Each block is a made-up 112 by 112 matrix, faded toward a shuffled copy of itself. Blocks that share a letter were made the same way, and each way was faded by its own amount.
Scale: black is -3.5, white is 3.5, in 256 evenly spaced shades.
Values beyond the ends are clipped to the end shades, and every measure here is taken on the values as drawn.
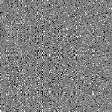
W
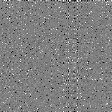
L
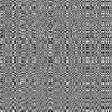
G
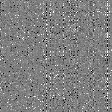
W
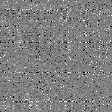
L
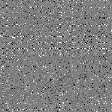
L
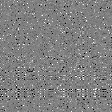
L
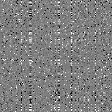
W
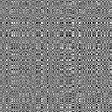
G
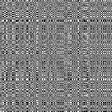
G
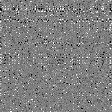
L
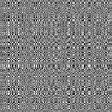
G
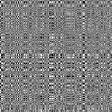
G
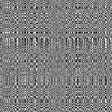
G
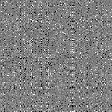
W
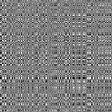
G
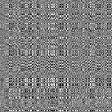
G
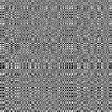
G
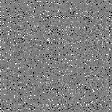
L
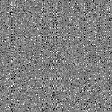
W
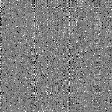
W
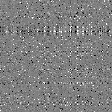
L
